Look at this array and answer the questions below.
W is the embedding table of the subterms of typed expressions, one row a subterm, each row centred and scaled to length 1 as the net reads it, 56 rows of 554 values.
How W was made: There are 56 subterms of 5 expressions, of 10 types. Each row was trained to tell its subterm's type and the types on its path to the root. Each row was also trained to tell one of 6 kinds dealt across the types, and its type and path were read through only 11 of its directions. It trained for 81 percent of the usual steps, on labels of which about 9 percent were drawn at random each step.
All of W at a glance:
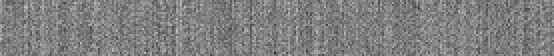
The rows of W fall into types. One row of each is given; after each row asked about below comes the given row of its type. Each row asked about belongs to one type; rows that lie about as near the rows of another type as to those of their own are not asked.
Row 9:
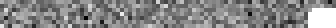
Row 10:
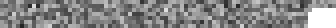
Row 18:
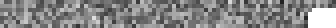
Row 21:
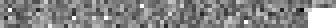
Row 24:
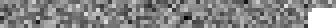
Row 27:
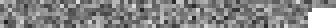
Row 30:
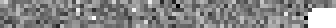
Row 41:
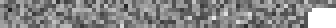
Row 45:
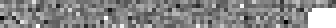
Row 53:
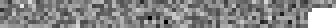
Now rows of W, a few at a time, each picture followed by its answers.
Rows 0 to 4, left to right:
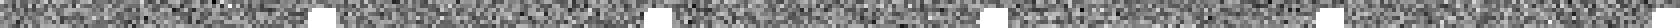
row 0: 24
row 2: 24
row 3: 53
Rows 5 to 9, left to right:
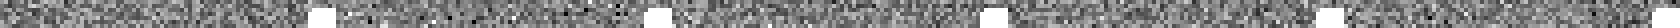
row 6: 27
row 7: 18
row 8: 9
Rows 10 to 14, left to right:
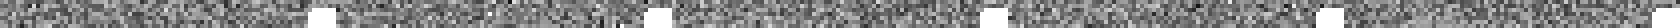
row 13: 10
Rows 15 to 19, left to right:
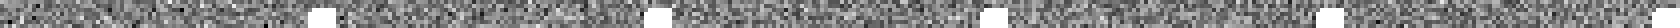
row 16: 9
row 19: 30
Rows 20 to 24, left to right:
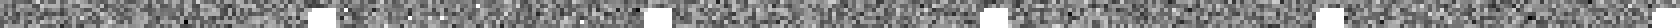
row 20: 30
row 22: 30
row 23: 10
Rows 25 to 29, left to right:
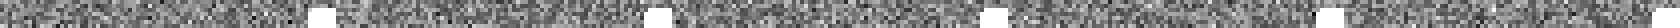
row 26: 18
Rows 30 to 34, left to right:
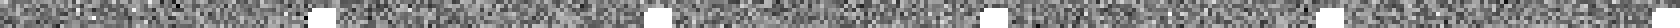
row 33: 30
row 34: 9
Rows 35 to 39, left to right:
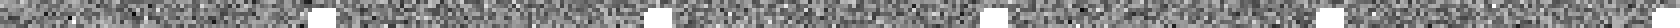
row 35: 18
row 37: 10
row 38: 9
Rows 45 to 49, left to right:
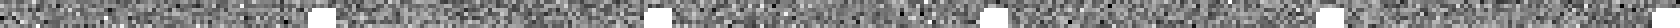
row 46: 53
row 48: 41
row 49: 18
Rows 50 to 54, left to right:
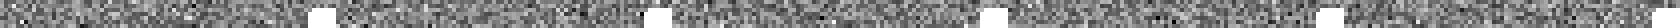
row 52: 10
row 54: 24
